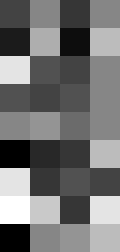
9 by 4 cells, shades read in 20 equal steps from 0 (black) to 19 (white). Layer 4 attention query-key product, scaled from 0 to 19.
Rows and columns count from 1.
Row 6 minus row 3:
-17 -3 -1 4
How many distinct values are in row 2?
4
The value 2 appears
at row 2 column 1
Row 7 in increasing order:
4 5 6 17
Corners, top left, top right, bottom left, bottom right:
5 10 0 14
